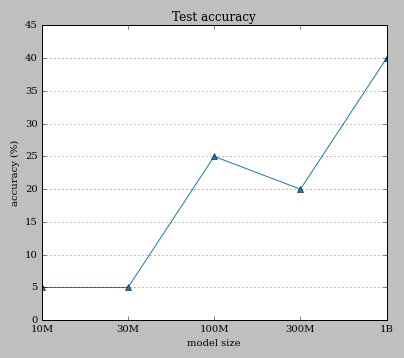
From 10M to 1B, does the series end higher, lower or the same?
higher
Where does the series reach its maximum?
1B
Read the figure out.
Title: Test accuracy
x-axis: model size, ticks 10M 30M 100M 300M 1B
y-axis: accuracy (%), ticks 0 5 10 15 20 25 30 35 40 45
Values:
5 5 25 20 40
